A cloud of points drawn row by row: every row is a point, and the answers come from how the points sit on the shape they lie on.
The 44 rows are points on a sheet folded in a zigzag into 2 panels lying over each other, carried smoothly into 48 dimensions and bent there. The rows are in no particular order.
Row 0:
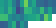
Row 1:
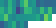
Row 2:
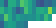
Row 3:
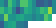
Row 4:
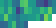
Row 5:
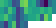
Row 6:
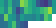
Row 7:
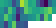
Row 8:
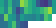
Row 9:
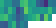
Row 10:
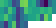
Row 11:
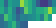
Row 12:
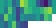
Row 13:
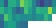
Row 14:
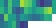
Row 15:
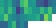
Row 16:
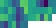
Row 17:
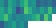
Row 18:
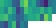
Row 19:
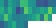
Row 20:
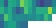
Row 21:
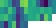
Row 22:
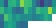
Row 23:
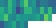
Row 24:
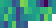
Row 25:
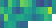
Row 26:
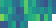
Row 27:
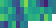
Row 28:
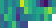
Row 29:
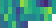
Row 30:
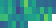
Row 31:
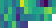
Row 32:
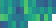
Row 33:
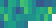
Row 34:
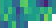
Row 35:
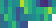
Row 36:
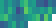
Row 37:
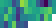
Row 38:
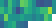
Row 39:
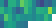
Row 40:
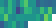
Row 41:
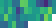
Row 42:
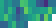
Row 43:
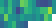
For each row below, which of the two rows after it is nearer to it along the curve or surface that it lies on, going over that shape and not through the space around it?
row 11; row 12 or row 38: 12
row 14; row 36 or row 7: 7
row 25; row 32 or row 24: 24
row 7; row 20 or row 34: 34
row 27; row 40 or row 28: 40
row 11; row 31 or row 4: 31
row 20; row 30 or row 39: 39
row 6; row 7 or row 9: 7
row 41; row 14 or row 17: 14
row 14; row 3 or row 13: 3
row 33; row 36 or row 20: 20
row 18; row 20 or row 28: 28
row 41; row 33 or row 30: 30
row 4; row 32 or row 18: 18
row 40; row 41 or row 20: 41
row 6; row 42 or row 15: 15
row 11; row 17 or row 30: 17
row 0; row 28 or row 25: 25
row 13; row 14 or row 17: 17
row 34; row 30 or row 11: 30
